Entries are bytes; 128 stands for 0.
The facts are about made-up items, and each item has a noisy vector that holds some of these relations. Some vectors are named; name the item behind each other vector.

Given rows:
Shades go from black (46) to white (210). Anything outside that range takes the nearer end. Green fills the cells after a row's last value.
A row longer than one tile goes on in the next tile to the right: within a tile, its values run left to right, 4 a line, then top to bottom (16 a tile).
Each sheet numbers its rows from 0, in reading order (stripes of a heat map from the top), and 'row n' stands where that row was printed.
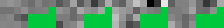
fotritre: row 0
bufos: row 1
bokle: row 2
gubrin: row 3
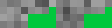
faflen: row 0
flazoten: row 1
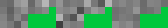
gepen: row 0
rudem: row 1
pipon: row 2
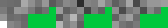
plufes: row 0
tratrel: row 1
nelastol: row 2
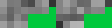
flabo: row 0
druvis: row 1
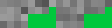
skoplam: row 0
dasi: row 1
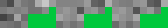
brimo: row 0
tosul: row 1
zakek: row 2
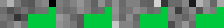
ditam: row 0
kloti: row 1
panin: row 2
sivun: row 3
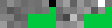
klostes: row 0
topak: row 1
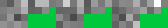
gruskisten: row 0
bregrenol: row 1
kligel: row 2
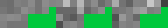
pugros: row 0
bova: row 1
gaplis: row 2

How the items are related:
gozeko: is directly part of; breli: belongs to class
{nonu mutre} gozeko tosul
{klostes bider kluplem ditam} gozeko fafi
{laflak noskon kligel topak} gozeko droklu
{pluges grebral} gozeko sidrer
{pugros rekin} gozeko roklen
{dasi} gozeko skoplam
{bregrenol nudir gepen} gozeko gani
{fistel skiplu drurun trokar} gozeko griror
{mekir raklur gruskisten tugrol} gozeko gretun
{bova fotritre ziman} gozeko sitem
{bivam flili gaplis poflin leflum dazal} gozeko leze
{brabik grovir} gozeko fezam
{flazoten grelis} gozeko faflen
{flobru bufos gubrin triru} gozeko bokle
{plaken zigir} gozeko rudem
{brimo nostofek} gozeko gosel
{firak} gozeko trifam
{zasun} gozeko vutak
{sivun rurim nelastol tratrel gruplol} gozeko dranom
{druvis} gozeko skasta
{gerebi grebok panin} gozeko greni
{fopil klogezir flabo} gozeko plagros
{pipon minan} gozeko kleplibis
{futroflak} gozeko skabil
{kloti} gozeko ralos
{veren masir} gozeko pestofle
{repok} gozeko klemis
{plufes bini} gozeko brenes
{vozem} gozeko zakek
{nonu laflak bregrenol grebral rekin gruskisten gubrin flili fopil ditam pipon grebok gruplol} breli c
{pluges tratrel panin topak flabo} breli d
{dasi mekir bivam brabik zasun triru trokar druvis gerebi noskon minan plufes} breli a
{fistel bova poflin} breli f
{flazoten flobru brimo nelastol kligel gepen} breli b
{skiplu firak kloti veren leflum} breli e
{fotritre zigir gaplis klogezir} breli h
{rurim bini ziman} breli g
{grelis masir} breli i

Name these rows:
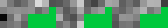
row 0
bivam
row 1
flobru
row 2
dazal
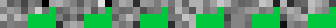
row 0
griror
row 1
noskon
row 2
rurim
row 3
droklu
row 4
flili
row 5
leze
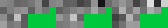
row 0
trokar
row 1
skiplu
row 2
fistel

